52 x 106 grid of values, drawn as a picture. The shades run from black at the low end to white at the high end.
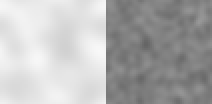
The table splits into one row of 2 panels. Panel 1,1: very high, smooth, faint in contrast. Panel 1,2: middling, blotchy, faint in contrast.
